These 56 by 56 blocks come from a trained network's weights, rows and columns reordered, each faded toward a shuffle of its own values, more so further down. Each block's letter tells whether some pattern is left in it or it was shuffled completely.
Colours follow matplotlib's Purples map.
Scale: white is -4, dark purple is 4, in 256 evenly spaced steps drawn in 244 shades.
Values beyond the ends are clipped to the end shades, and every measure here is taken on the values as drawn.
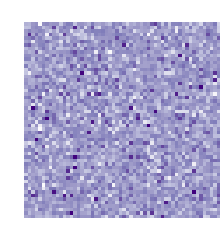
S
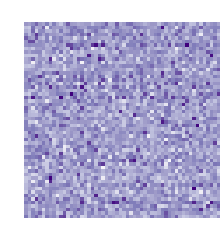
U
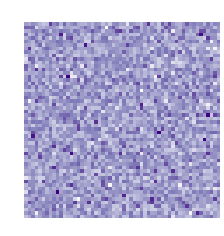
U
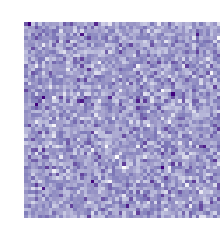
U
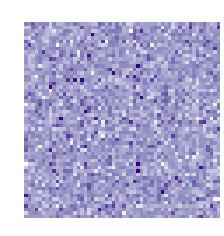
S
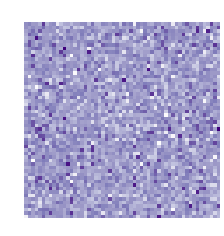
S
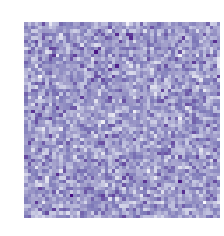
S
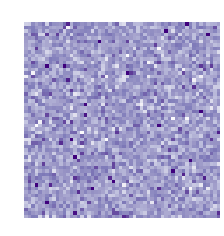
S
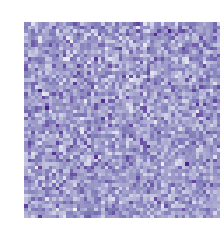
S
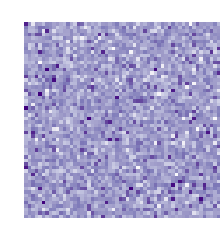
S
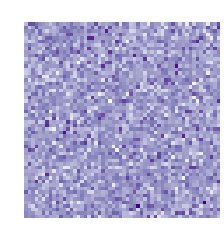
S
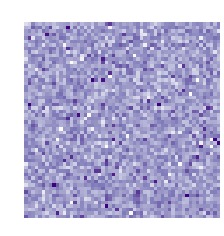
U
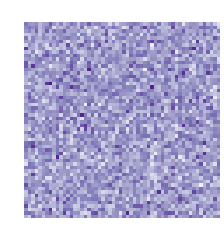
U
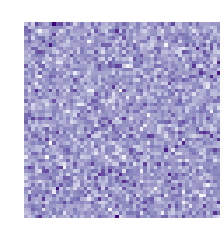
S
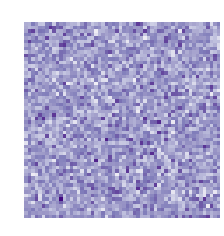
S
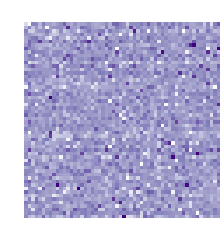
U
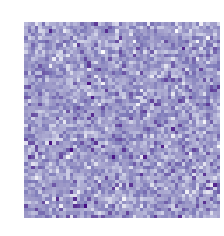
S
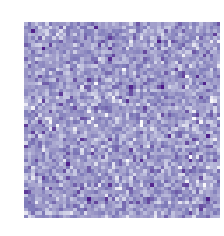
S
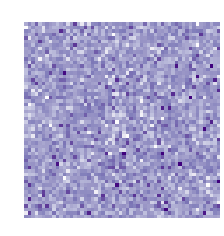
U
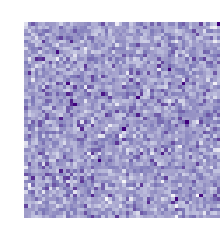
S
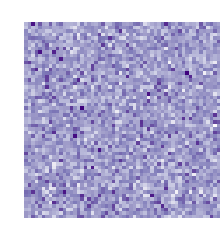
S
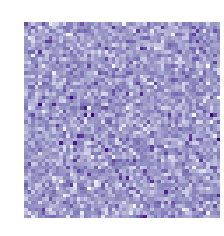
S
